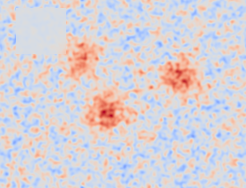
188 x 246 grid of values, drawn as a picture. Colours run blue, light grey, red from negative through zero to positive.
Lone odd cells: none. Bumps: three. Average level on the scale: 50%. Mirror symmetry: none. Odd patch: calmer, in the top left. Ninth with the highest average: centre. Calmest part: top left. Stripes: none. Slope: none.
